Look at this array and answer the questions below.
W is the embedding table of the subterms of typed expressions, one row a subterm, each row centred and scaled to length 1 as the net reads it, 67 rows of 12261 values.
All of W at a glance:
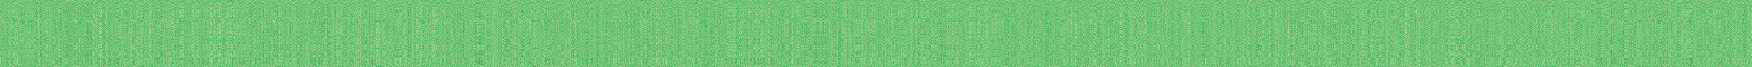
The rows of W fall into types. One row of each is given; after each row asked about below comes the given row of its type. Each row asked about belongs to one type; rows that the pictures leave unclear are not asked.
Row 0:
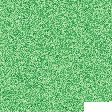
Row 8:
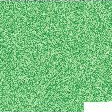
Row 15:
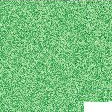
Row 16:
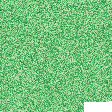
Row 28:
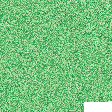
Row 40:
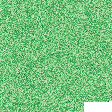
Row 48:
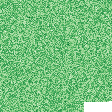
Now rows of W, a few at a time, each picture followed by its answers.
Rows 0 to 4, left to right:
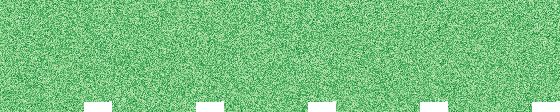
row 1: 40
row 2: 8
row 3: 16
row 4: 28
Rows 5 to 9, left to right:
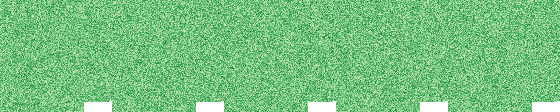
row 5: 40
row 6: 16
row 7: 15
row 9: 16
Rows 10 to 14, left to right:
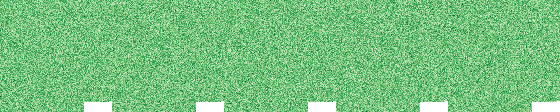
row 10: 15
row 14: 48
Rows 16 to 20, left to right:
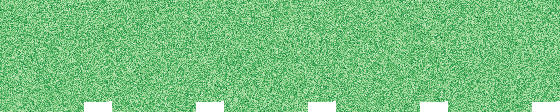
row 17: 8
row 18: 40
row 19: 15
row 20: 48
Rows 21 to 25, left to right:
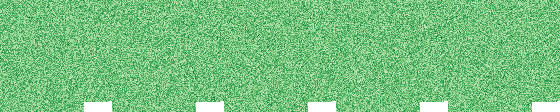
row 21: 48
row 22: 28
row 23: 28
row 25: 16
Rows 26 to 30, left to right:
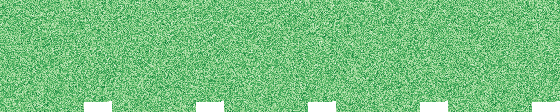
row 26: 28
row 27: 16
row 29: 8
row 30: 28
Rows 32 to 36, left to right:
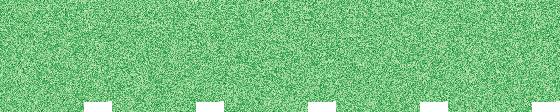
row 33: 16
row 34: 40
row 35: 15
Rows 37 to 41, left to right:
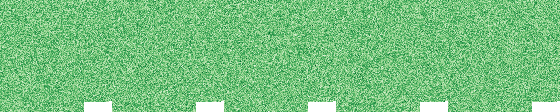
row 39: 15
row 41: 15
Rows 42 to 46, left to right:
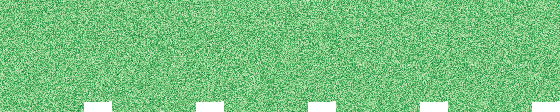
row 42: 8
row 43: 0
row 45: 15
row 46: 15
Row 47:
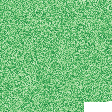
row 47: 16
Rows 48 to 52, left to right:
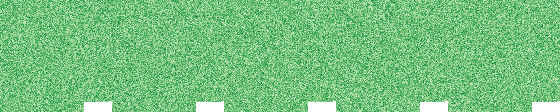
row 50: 15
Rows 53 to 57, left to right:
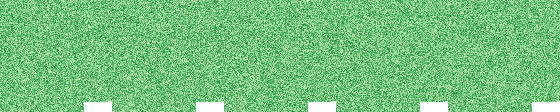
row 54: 16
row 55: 16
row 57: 28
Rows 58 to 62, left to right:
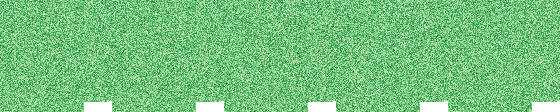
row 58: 8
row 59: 8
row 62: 8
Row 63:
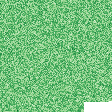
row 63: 8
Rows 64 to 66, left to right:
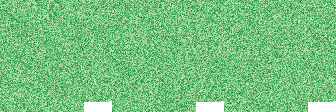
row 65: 48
